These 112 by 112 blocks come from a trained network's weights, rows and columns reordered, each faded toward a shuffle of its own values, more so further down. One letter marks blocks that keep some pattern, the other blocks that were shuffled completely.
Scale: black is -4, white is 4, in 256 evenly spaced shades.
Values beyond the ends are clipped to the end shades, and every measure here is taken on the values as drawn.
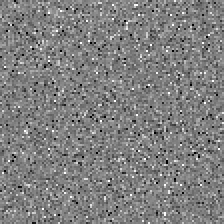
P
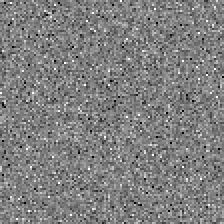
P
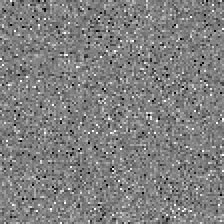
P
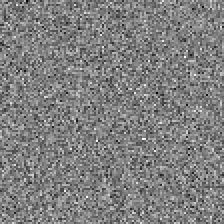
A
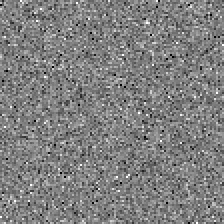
P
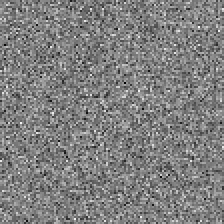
A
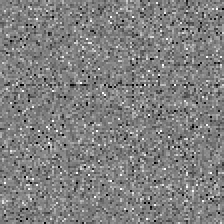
A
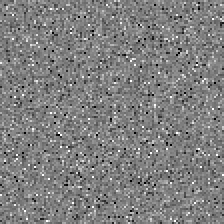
P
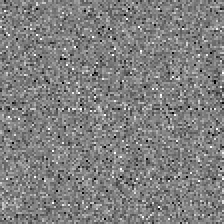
A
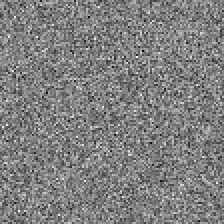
P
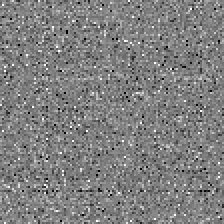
A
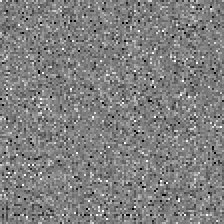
A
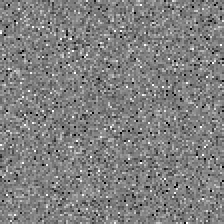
P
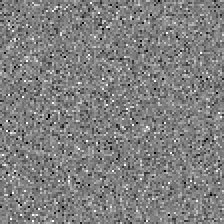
P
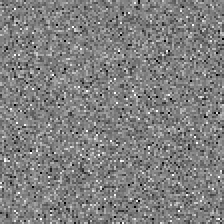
P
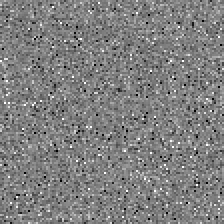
P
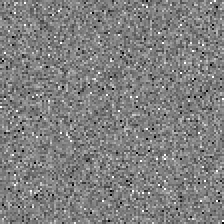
P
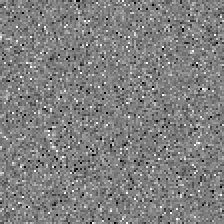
P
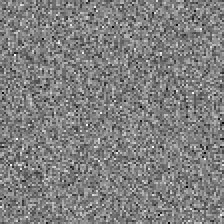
A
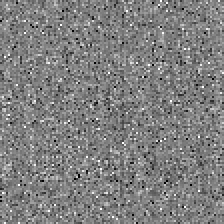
A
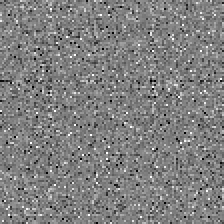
A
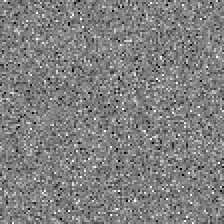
P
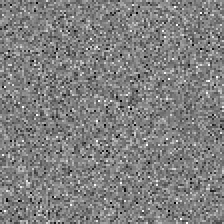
P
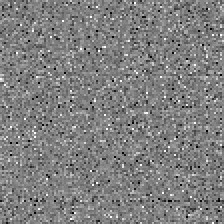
A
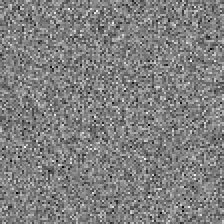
A
